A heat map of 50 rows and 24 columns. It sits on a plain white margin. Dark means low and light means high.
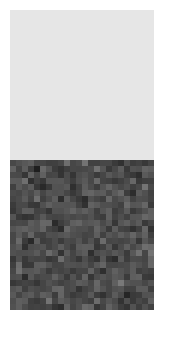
It is made of 2 by 1 panels. Panel 1,1: very high, flat. Panel 2,1: low, fine-grained.
